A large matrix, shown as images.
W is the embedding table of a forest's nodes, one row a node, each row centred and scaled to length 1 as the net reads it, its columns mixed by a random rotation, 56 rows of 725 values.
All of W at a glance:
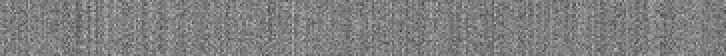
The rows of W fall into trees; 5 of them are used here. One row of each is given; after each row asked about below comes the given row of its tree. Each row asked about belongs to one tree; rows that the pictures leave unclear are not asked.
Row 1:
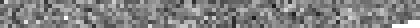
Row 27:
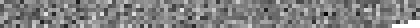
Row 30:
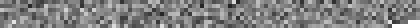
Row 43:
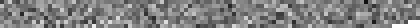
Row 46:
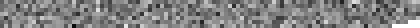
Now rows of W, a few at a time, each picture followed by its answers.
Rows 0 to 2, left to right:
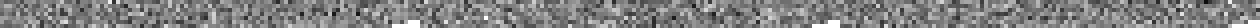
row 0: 27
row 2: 27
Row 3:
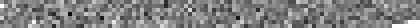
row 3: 43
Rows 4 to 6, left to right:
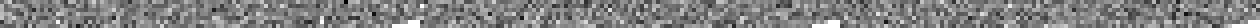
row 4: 43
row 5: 43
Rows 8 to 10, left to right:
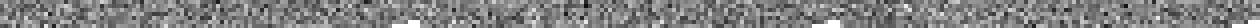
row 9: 43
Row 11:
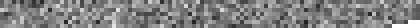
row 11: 30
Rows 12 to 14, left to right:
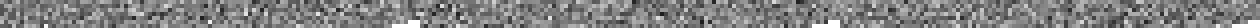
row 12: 27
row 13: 46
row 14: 43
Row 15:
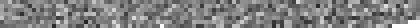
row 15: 43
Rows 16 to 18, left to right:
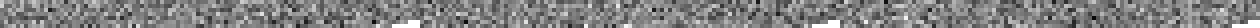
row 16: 43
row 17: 27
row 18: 1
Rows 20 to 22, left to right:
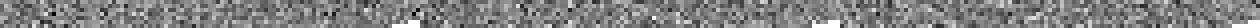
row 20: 27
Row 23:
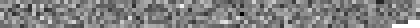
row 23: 46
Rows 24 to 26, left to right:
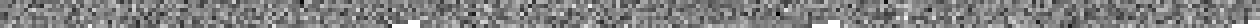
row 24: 30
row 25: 27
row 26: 1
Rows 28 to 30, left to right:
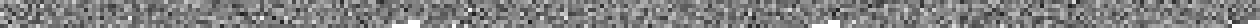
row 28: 46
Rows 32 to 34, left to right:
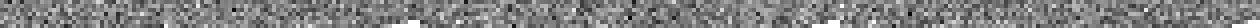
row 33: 1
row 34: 43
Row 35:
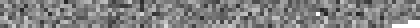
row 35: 27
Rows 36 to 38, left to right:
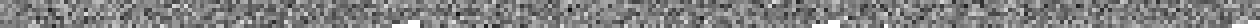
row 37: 46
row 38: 27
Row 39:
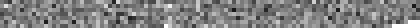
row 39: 27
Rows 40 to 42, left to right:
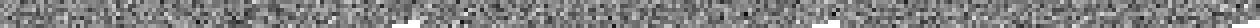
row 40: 1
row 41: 27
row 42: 43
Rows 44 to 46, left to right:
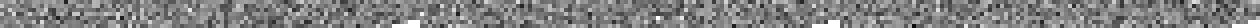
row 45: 46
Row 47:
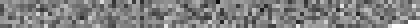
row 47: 27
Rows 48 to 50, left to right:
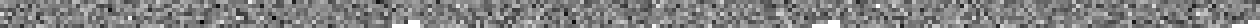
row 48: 46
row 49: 43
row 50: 43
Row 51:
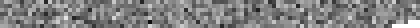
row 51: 1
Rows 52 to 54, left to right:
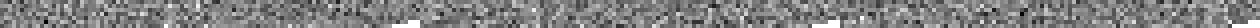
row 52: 27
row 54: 30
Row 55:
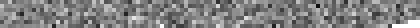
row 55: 43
